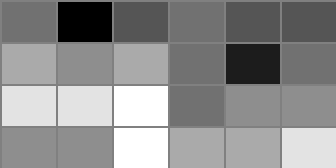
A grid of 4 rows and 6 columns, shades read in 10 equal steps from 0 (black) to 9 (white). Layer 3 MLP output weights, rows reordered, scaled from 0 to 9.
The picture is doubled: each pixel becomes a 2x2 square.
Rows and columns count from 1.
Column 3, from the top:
3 6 9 9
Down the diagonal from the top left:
4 5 9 6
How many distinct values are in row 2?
4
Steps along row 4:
same up down same up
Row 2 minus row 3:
-2 -3 -3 0 -4 -1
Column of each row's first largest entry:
1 1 3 3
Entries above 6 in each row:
0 0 3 2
